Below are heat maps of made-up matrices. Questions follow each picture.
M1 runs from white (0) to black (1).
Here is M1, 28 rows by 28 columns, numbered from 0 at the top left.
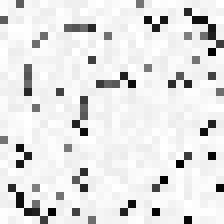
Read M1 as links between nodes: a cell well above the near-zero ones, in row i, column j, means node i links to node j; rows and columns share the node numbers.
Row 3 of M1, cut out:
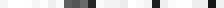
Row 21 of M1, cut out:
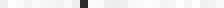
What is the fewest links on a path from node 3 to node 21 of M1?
2
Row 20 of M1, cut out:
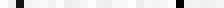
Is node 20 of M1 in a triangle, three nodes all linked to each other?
no
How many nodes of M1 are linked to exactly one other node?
6
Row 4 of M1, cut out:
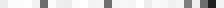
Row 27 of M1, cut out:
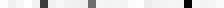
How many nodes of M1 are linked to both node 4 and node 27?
2
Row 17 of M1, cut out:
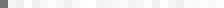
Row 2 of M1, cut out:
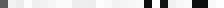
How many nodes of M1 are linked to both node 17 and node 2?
1
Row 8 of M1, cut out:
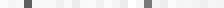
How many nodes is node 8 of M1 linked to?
2
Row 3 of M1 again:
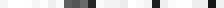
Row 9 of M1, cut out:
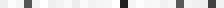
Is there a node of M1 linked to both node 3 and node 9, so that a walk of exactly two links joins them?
yes
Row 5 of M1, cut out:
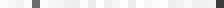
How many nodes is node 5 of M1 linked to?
2
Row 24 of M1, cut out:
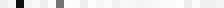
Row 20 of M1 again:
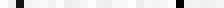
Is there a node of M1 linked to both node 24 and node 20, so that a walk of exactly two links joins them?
yes
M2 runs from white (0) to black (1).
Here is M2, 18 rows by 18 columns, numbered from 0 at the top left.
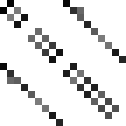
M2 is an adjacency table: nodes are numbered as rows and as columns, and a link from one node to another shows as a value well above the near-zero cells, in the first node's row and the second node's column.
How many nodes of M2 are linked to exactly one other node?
1
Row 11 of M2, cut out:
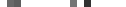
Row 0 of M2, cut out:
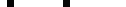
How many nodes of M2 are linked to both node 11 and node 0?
1
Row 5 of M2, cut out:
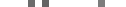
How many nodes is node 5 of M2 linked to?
3
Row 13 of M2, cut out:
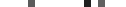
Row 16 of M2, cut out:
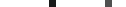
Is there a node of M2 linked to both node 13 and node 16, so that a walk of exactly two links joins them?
no
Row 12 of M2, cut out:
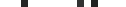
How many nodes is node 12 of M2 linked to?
3
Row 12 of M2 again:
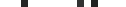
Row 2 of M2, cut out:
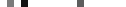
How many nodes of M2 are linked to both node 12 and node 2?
2
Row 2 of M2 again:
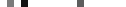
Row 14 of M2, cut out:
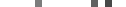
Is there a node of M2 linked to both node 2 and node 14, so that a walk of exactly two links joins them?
no
